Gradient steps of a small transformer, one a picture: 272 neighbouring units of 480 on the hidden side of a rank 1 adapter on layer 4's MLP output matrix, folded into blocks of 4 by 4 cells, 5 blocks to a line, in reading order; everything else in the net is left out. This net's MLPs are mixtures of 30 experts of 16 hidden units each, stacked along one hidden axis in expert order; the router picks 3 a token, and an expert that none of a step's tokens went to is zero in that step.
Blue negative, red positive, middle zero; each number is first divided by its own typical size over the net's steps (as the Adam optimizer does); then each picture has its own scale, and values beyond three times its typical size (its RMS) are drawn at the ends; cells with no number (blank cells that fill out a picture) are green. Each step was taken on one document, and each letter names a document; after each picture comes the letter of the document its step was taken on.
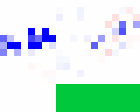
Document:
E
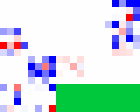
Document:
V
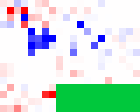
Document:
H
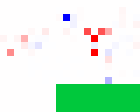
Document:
E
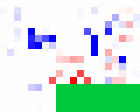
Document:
E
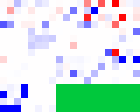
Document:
H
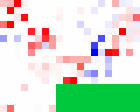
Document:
E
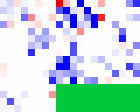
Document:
H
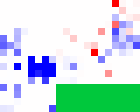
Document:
V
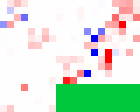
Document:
E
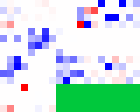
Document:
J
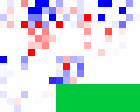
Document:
H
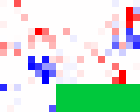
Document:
V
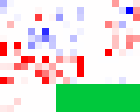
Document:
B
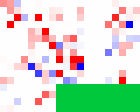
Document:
B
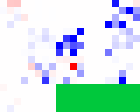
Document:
B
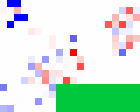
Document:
B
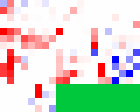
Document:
J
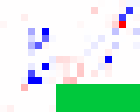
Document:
E
